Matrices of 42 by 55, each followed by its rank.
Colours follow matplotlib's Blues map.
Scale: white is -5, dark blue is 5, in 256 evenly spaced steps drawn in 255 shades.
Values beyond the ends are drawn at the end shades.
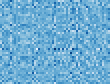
five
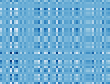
one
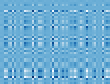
one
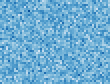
full rank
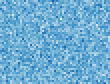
full rank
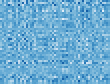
five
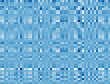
two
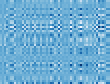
two
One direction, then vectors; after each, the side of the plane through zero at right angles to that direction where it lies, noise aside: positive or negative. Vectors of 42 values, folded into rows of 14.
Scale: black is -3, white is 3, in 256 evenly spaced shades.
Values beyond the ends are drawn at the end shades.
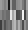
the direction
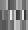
positive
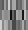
negative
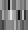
positive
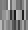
negative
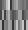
negative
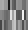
positive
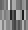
negative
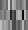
negative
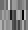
negative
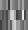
positive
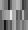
positive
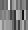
negative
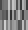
negative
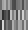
positive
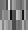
negative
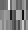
negative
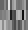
negative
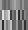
negative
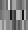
negative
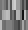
negative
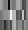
positive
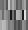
negative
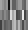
positive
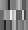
positive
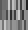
negative
